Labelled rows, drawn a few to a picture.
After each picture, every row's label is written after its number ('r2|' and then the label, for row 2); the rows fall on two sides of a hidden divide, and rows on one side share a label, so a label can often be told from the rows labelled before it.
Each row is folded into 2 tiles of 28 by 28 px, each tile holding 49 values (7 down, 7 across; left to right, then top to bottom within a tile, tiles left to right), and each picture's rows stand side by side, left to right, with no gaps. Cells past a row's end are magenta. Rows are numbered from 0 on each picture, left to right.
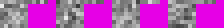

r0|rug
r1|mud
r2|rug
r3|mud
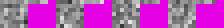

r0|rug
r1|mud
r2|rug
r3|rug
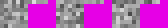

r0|mud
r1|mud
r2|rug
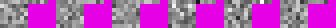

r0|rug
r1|mud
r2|mud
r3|rug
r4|mud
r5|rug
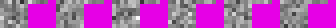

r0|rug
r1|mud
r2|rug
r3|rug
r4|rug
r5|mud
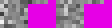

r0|rug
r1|mud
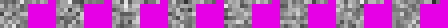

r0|rug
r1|mud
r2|mud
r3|rug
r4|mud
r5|mud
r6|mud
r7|mud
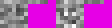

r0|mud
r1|mud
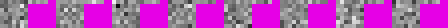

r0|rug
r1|mud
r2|rug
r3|rug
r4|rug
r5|mud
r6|rug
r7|mud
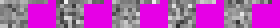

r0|rug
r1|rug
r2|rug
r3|rug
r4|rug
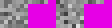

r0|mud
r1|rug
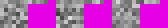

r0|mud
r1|rug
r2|rug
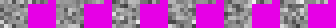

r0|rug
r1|rug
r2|rug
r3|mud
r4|rug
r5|rug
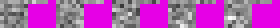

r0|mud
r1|mud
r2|rug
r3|mud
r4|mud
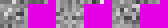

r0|mud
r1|rug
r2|rug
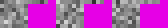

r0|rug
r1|rug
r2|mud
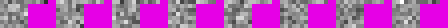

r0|mud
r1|mud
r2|rug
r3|rug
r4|rug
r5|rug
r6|mud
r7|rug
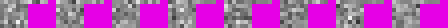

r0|mud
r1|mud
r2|mud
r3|mud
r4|rug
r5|mud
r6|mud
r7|mud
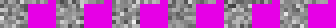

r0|rug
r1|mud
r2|rug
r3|mud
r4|rug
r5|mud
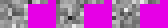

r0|rug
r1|mud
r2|mud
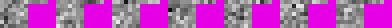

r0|rug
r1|rug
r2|rug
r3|mud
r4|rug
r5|rug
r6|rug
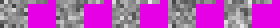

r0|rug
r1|mud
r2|mud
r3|mud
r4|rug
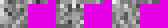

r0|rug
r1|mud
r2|mud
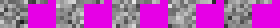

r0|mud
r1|mud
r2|mud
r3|rug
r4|mud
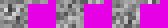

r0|rug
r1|rug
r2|mud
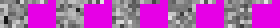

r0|rug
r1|mud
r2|mud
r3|rug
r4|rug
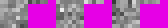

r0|rug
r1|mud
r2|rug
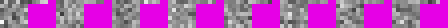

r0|rug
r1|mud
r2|rug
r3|rug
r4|mud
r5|mud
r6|mud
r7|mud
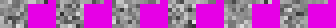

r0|rug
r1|rug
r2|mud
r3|mud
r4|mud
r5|rug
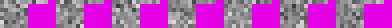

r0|rug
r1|rug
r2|rug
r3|rug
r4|mud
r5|rug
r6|rug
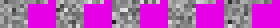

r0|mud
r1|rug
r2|mud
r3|mud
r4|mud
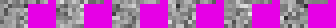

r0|rug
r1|rug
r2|rug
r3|rug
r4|rug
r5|mud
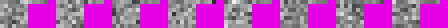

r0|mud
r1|rug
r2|rug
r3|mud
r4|rug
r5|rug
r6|mud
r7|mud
